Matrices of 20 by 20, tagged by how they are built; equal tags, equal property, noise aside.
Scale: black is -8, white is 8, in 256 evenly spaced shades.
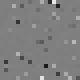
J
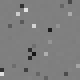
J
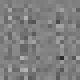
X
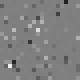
J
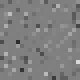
J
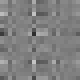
X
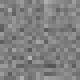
X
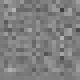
X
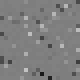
J
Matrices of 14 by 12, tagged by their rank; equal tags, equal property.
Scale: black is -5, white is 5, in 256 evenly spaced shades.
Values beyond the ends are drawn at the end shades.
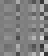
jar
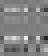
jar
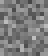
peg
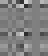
jar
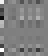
jar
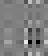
jar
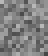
peg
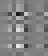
jar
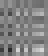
jar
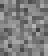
peg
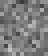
peg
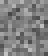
peg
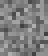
peg
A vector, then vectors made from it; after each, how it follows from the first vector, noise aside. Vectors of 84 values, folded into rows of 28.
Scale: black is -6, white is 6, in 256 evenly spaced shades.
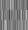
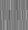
shrunk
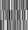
scaled up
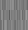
shrunk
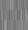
shrunk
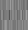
shrunk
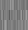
shrunk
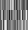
scaled up
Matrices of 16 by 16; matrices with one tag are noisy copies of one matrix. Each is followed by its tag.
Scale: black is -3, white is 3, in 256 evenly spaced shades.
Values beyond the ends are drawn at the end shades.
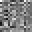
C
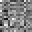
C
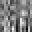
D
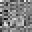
C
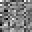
C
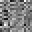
C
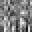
D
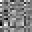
C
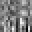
D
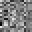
C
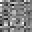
C
